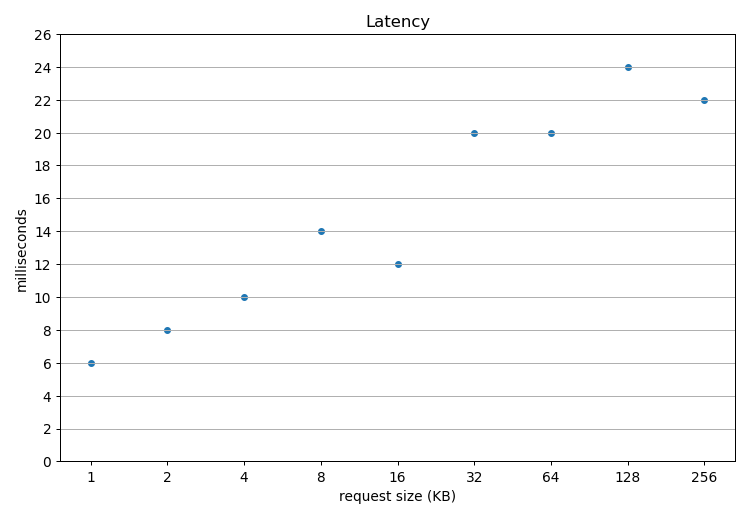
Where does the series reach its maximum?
128
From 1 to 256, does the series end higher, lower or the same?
higher
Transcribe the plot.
Title: Latency
x-axis: request size (KB), ticks 1 2 4 8 16 32 64 128 256
y-axis: milliseconds, ticks 0 2 4 6 8 10 12 14 16 18 20 22 24 26
Values:
6 8 10 14 12 20 20 24 22
